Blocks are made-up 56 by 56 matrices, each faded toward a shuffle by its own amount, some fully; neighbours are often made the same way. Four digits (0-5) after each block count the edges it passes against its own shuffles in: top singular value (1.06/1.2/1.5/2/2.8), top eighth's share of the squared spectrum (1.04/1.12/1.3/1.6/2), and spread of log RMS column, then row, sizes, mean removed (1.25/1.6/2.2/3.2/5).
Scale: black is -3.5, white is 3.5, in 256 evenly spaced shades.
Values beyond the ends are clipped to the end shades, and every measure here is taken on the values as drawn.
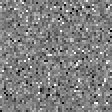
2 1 0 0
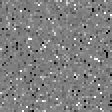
0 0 0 0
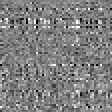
4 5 2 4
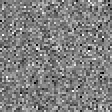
3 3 0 1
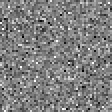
0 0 0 0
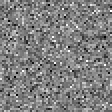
0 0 0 0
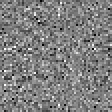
3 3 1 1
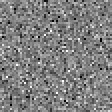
1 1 0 0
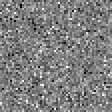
0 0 0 0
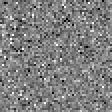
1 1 0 0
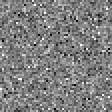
0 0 0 0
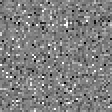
1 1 0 1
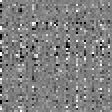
2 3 3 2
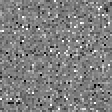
1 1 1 1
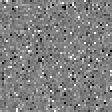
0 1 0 0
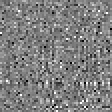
4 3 2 2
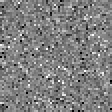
2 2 0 0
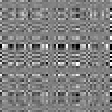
5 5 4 4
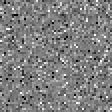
3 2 1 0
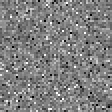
1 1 0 0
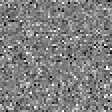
3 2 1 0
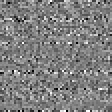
2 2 0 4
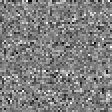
1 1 0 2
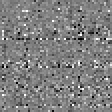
2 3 2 3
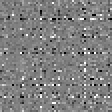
2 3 2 3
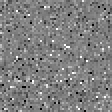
0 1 0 0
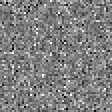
3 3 1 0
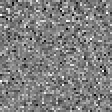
2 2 0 0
